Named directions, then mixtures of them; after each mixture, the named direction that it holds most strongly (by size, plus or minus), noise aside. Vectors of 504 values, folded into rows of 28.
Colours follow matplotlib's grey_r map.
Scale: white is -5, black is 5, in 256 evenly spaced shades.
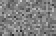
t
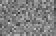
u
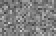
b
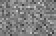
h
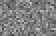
t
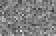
t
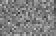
u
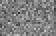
u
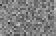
u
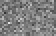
b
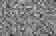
h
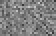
h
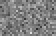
h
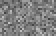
b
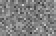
h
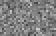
b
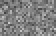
b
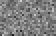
t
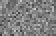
t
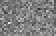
b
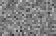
t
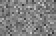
h
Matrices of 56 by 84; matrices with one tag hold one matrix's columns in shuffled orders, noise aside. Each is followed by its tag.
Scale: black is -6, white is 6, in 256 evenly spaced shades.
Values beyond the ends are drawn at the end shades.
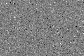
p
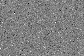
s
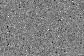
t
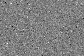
p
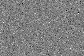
s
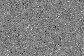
t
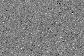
s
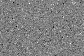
p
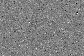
s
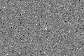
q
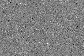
p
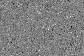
t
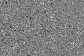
p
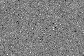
q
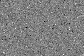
q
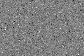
q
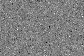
t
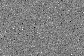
q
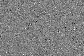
q
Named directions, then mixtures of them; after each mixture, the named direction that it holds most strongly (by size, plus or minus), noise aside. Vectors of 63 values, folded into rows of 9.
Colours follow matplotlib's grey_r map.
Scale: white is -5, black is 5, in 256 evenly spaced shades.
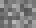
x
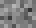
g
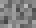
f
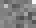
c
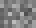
x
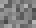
f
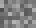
x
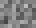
f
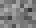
g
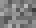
f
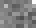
c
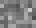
g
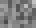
f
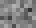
g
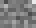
c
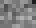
c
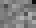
c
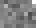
c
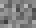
f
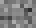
g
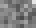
c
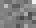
c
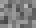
f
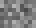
x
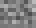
x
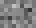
g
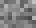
g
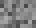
f
